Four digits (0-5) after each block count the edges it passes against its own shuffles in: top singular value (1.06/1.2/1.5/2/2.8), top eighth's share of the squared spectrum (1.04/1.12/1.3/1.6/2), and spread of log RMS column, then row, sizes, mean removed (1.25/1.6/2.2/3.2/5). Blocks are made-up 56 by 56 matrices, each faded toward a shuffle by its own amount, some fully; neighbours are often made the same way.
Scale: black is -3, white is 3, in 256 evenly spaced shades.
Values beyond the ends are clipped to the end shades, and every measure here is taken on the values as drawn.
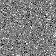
0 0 0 0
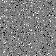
0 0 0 0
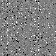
2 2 2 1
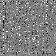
2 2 2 1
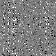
2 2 2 1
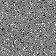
0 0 0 0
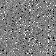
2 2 1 1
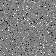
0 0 0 0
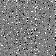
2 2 2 0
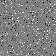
0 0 0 0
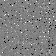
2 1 0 0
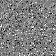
2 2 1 1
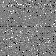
2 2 0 1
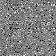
3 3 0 1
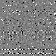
4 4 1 2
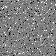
1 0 0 0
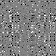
4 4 2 2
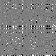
4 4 2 2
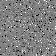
2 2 0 0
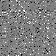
3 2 1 1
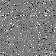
3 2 0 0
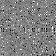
3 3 1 1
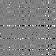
5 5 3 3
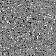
3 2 0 0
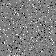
0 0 0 0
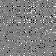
4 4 2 2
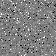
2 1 0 0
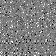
3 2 0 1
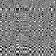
5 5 3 4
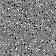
1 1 0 0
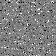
2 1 0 1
